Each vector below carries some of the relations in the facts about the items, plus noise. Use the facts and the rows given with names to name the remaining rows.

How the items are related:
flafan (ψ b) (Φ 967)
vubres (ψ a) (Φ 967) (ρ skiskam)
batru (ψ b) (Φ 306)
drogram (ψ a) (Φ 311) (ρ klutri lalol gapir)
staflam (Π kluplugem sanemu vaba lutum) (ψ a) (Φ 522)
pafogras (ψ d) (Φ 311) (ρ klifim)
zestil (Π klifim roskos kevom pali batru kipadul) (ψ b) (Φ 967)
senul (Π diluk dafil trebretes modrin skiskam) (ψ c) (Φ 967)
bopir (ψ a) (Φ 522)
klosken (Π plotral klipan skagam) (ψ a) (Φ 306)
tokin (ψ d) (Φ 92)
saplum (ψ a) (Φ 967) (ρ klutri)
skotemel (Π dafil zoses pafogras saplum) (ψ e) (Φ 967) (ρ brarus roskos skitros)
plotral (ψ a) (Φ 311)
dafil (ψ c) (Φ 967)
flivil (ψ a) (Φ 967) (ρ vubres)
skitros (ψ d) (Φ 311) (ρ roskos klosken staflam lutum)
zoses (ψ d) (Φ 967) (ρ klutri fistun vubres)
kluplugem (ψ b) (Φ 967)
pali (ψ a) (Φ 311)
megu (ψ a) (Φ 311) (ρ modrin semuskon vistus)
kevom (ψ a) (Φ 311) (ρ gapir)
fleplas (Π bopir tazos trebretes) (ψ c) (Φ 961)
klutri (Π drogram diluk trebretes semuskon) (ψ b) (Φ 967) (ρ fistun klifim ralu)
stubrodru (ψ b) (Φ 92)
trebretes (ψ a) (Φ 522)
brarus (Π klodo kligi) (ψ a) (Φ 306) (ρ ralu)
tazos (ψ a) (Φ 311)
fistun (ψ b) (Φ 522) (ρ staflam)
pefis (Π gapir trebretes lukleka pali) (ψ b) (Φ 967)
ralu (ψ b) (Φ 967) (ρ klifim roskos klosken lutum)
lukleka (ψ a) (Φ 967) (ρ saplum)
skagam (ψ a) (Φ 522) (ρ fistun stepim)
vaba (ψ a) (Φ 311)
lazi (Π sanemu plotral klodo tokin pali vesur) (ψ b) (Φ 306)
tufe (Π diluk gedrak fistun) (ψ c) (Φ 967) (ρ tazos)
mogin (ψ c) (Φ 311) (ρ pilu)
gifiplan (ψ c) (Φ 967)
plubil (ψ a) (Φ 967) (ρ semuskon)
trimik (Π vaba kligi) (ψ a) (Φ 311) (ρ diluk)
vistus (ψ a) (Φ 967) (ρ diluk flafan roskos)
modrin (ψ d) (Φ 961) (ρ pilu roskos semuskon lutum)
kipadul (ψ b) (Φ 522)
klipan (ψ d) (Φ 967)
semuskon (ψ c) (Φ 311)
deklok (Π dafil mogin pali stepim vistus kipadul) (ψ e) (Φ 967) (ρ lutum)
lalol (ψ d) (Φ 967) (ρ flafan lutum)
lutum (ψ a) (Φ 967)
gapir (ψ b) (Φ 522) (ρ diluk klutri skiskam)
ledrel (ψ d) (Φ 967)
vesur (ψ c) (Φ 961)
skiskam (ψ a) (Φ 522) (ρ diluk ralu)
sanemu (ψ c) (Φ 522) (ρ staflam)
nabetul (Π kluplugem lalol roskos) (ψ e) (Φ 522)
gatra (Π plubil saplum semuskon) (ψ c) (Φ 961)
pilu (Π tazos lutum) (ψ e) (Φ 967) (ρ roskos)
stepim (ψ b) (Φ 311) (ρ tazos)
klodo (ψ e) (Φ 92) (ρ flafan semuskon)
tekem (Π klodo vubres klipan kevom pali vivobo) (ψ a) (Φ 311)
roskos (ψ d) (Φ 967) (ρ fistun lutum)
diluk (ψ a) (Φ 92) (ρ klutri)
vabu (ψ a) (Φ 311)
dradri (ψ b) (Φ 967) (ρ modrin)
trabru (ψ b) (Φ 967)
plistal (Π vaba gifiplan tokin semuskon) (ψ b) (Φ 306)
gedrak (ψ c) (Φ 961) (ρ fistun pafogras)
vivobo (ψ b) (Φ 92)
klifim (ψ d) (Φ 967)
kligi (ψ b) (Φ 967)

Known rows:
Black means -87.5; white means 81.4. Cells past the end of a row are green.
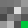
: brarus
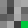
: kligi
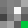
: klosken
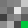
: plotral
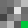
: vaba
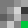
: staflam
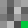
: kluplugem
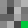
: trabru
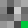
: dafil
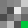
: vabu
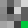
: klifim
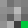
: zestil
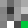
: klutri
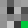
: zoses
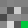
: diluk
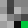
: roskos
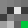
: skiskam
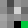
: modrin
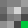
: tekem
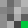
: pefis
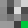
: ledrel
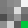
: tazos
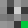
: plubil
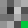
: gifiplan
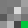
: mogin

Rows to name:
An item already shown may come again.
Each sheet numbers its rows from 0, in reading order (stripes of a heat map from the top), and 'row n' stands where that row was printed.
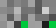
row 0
zestil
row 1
deklok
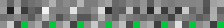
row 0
saplum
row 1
semuskon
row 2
pali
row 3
staflam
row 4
trimik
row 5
vubres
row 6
diluk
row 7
kligi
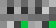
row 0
saplum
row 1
lutum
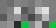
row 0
klodo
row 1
lazi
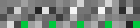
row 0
drogram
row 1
skiskam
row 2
trebretes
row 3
tokin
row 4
vistus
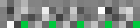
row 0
klutri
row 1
kipadul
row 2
skagam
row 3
nabetul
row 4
lazi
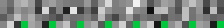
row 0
gedrak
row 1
lalol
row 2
skiskam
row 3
senul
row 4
tazos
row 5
ralu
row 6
tufe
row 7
vistus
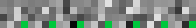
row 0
sanemu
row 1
kevom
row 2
roskos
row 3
fleplas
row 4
skitros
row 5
fistun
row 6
skotemel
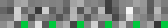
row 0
gatra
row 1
diluk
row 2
vesur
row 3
gapir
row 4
plistal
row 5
dradri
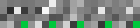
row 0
skiskam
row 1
pafogras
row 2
gedrak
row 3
megu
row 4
pali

